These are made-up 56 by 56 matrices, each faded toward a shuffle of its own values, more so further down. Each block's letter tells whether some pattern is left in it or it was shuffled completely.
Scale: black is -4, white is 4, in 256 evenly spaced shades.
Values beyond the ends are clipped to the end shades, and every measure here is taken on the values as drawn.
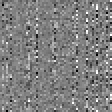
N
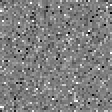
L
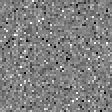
L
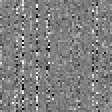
N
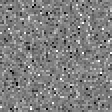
L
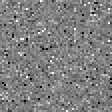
L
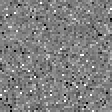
L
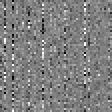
N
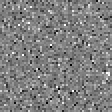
L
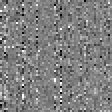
N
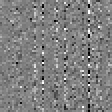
N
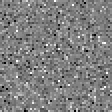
L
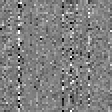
N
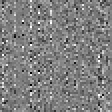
N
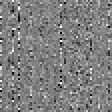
N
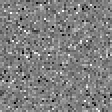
L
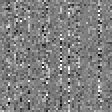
N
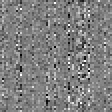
N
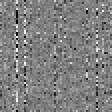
N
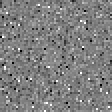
L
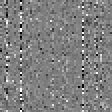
N
